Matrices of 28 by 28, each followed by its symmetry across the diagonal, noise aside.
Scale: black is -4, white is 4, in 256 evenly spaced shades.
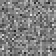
antisymmetric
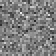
neither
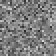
neither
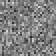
neither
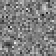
antisymmetric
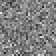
neither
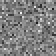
neither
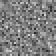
antisymmetric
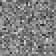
antisymmetric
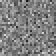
neither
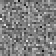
antisymmetric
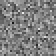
antisymmetric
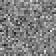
neither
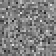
antisymmetric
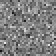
neither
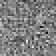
antisymmetric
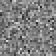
antisymmetric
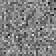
neither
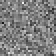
antisymmetric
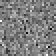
neither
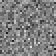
neither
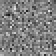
antisymmetric
